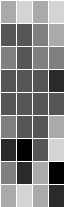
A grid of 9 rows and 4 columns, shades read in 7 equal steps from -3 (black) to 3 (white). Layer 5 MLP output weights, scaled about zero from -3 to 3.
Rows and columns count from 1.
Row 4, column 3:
-1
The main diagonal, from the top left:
1 -1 0 -2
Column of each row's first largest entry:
2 4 1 1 1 4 4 3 2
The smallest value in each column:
-2 -3 -1 -3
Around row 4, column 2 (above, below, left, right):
-1 -1 -1 -1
